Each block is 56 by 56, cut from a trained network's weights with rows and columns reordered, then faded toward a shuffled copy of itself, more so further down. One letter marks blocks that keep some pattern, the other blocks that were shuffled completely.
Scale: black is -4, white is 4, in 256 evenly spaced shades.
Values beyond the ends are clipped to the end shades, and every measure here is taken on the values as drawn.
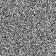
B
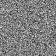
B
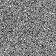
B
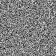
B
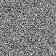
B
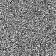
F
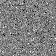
B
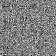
F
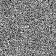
B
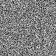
B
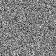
F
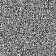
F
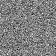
B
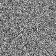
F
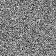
B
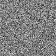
F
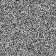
B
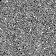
B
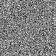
B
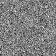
B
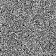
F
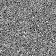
B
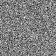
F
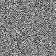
F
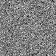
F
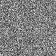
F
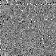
F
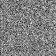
F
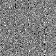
F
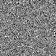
F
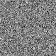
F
